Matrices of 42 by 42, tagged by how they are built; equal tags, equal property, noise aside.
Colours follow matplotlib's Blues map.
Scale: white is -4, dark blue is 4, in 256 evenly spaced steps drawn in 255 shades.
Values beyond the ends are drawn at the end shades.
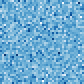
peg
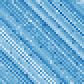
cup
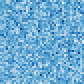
peg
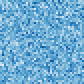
peg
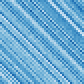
cup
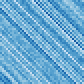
cup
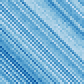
cup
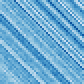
cup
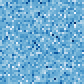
peg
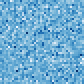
peg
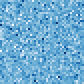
peg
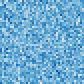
peg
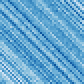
cup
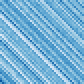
cup
